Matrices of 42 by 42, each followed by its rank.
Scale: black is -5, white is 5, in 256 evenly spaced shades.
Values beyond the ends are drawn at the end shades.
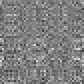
five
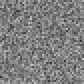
full rank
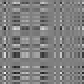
one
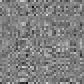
five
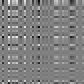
one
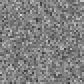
full rank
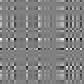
one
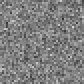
full rank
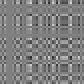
one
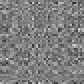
five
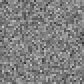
full rank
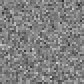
full rank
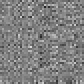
five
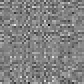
five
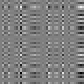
one
